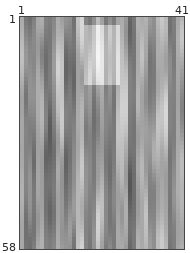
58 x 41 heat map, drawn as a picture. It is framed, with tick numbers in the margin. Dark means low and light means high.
Ninth with the highest average: top middle. Stripes: upright, repeating 8 times. Average level on the scale: 60%. Grain: streaks running down. Odd patch: higher, in the top middle.
